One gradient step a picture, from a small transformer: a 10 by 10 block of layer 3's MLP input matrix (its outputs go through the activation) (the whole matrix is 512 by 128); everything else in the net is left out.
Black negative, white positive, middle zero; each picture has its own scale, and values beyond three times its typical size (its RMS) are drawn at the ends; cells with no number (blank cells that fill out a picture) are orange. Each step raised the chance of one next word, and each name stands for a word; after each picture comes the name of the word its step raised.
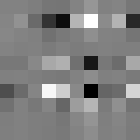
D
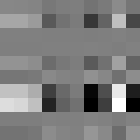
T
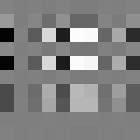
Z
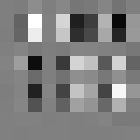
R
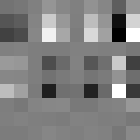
R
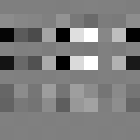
Z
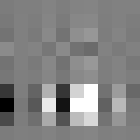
T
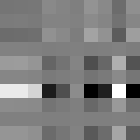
R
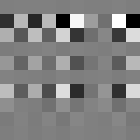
D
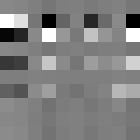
D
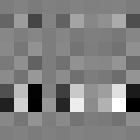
T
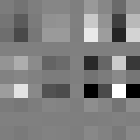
R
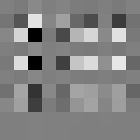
Z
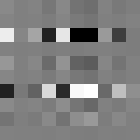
R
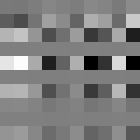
Z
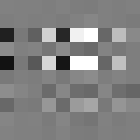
Z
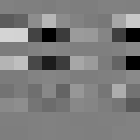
Z
